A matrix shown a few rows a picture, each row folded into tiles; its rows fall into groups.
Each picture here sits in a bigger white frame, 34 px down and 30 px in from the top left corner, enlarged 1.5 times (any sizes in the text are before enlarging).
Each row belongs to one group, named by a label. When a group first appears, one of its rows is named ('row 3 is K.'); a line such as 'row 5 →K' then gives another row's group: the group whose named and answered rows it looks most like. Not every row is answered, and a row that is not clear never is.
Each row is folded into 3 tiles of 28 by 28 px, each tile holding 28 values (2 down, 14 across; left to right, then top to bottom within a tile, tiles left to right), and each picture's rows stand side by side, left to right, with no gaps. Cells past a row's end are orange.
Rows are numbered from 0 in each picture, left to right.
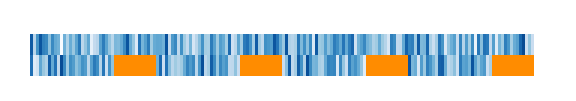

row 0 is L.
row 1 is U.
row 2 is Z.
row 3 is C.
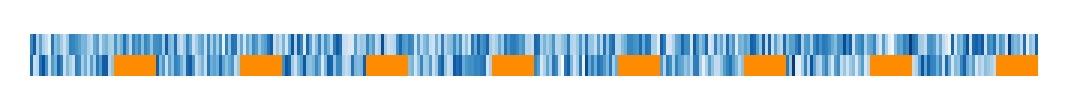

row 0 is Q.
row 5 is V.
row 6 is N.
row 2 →U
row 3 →C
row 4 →C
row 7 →Z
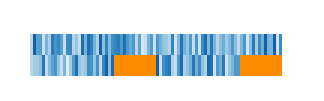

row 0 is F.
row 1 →L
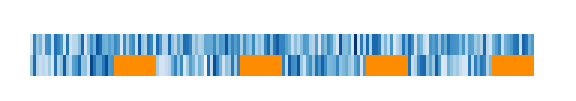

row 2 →V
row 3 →Q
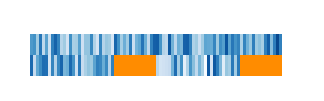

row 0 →Q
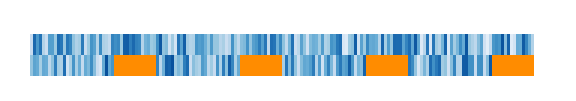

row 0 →F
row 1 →Q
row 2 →U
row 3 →U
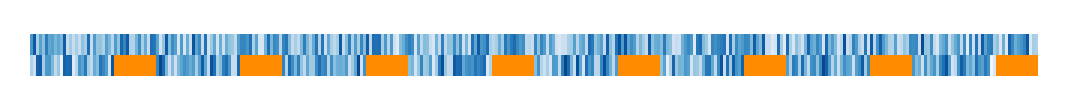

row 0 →V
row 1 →U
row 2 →V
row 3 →C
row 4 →U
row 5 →F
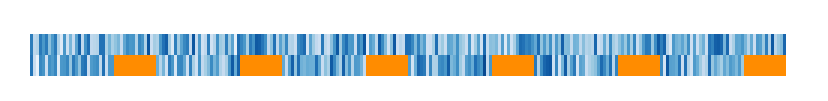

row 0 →L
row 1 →F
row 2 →Z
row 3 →Q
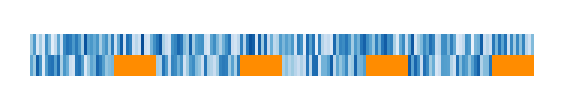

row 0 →Z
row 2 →F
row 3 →V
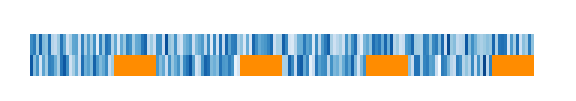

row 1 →C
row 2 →V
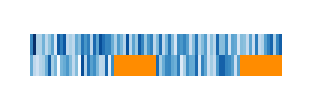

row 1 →Q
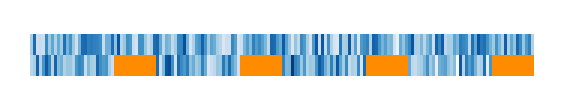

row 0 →Z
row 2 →V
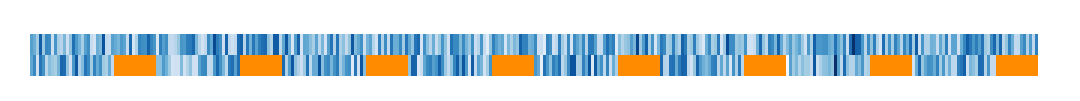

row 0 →U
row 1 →F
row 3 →U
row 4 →L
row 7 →Z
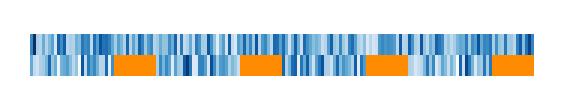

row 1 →U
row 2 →L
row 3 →N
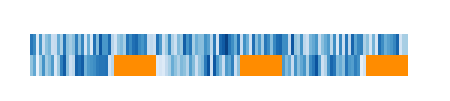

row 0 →C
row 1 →N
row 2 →C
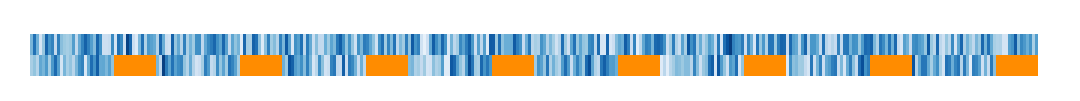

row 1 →Z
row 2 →Z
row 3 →F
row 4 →U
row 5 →N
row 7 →L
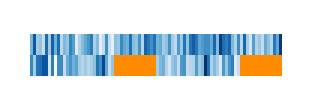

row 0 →Q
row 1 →N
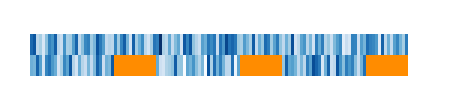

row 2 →U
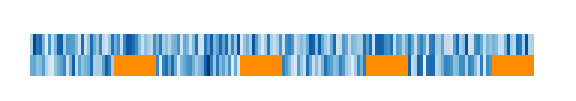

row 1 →Z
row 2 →F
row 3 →L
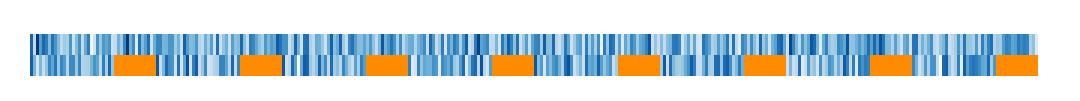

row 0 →L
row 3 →L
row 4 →C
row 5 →U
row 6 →F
